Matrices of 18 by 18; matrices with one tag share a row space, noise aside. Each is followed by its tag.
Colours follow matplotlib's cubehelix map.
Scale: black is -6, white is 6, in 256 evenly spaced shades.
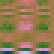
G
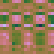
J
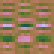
G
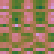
J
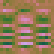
G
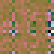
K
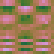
G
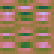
G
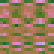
J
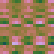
J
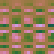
J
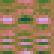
G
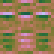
G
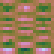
G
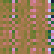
K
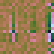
K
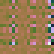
K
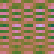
J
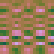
J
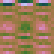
G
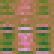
G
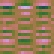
G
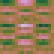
G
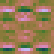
G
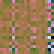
K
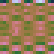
J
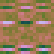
G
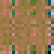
K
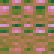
J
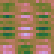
G
